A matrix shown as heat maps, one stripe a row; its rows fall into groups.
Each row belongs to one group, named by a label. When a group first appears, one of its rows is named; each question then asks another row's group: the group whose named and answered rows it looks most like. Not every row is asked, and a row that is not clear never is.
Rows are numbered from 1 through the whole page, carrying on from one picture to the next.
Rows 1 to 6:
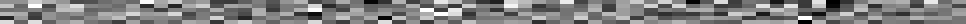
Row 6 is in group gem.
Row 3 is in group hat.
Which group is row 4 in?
hat
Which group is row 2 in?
gem
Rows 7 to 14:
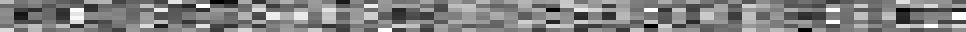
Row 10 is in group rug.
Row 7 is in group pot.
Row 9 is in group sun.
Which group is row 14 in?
gem
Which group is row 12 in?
sun
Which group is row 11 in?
rug
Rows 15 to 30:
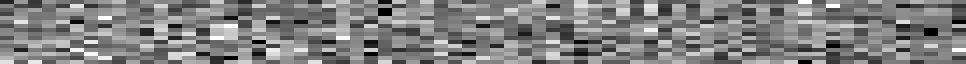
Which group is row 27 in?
rug
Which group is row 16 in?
sun
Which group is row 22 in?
sun
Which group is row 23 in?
sun
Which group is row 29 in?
pot
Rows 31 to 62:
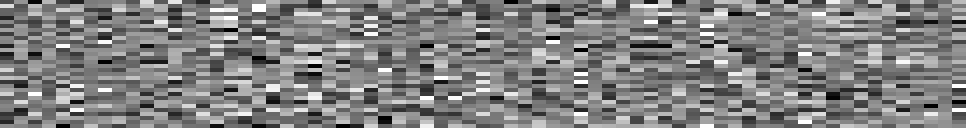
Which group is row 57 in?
sun
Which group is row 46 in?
pot
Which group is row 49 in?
hat
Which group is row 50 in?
hat
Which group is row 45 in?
pot
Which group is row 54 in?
gem
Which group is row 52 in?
rug
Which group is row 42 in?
pot
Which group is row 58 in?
rug
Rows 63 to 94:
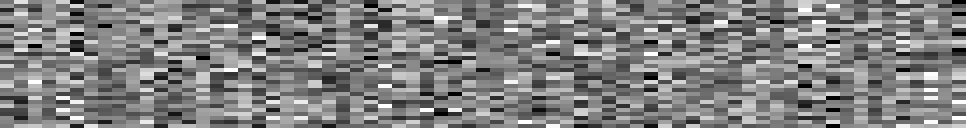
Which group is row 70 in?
gem
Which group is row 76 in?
sun
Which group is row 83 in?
gem
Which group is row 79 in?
gem
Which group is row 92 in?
rug
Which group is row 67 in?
hat
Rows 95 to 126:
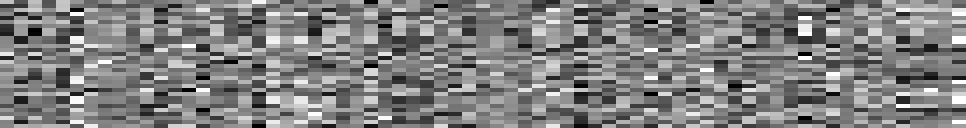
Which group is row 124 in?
gem
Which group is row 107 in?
sun
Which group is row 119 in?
rug
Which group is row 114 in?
sun
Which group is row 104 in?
rug
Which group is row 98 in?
rug
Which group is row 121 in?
pot
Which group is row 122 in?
sun
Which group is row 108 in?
gem
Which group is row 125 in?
rug
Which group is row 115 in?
rug
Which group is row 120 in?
rug
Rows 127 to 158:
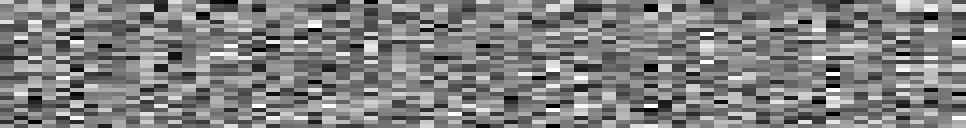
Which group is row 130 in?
sun
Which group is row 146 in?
hat
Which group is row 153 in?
sun
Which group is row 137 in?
rug
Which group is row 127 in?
pot
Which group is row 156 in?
rug
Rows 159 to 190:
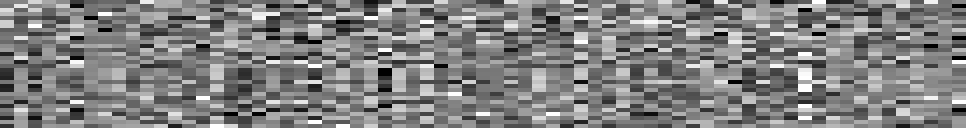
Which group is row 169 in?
hat
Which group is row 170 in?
sun
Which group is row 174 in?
rug
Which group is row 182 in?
hat
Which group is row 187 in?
pot
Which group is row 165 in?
gem
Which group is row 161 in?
gem
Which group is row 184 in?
rug
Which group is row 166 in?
pot
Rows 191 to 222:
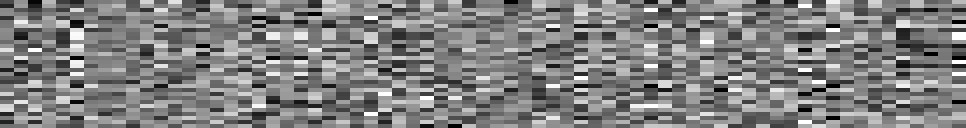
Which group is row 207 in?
sun
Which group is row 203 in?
gem
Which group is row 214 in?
gem
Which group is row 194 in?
hat
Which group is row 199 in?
rug
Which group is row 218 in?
gem
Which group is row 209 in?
rug
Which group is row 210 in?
hat
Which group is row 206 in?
rug
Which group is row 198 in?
sun
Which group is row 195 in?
pot
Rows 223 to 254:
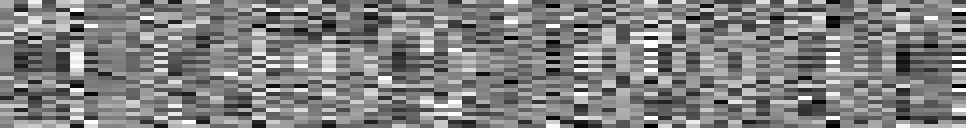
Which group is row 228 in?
gem
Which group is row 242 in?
gem
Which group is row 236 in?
sun
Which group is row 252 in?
sun
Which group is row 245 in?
rug
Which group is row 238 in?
sun
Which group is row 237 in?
rug
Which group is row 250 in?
rug
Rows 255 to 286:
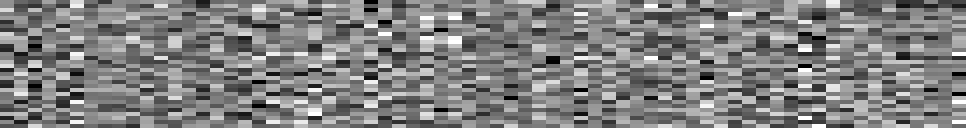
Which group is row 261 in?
pot
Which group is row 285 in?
rug
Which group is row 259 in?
hat
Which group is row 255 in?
sun
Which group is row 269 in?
sun
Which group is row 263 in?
gem
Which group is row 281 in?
pot
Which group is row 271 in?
gem
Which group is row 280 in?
rug
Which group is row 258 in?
hat
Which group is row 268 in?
rug
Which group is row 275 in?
pot
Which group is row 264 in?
hat
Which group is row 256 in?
sun
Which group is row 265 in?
hat
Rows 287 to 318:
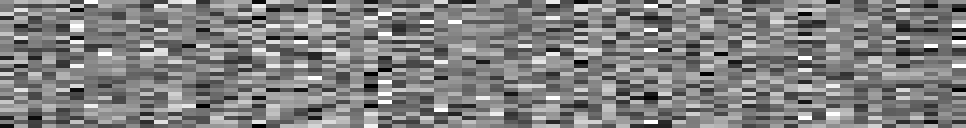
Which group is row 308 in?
sun
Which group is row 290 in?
gem
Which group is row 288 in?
sun
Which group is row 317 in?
sun
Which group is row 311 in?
pot
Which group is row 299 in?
sun
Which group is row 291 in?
pot
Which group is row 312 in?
gem
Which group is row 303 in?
rug
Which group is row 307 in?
gem
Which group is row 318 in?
pot
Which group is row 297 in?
rug
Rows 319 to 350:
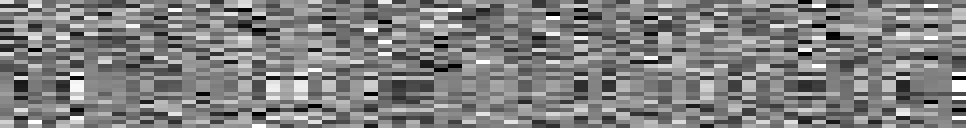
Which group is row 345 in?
hat
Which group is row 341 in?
rug
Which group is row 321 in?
hat
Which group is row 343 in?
rug
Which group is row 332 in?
gem
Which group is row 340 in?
rug
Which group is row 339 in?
rug
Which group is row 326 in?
pot
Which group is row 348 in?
rug
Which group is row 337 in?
rug
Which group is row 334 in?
pot
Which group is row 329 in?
gem
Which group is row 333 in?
sun
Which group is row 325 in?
hat
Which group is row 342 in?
sun
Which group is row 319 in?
gem
